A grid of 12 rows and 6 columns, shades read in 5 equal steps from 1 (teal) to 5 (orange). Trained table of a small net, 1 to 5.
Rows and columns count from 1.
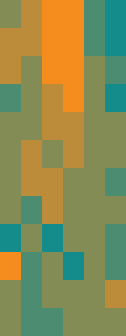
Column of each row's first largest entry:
3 3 3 4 3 2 2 3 2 1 6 1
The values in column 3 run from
1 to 5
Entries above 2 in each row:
4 4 5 4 6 6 5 5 3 3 5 4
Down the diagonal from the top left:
3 4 5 5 3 3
